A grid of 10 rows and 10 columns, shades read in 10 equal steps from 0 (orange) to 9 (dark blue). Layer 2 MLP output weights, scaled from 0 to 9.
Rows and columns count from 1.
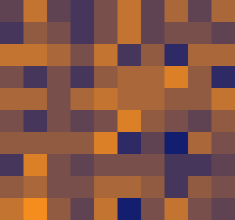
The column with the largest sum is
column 4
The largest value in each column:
7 7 6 7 5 9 6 9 7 8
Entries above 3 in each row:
6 9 4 7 3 9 8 9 7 6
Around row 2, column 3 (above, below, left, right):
6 3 4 7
